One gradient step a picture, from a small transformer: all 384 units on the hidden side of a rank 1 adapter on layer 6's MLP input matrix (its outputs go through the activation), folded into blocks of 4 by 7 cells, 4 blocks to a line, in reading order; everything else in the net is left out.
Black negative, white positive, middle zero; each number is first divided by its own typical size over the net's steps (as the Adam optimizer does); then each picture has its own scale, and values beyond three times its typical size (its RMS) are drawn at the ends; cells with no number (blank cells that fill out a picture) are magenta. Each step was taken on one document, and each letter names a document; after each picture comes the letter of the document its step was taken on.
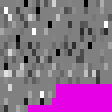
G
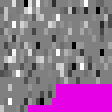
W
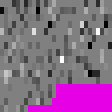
G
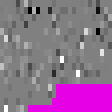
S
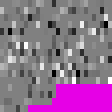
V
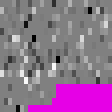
V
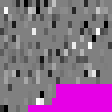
G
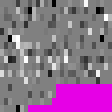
V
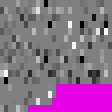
G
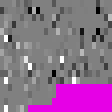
S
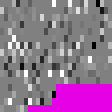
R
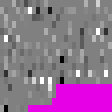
S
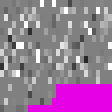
V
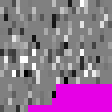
R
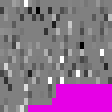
S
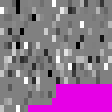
V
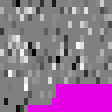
V
